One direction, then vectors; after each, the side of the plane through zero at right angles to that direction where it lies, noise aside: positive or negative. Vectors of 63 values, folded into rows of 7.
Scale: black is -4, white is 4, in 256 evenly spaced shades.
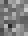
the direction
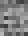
negative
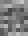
positive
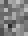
positive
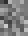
positive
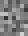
negative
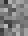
positive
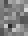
positive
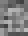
negative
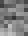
negative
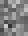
positive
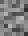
negative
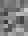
positive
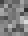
negative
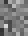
positive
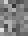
negative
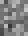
positive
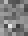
negative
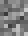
positive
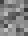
negative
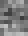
positive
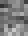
positive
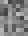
negative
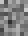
positive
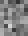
negative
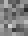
negative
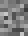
negative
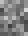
positive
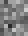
positive
